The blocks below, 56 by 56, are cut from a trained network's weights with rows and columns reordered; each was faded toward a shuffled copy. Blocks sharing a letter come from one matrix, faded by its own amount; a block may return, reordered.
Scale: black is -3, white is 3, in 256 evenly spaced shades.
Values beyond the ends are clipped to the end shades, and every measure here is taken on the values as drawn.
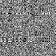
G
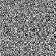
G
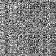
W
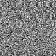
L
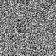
L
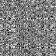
W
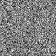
L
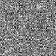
G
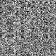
W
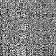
W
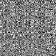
W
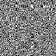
G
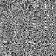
G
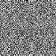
G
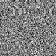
L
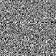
G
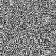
L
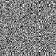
G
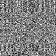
W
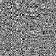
G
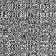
W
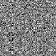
G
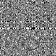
G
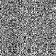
W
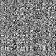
W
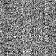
W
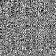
W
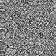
L
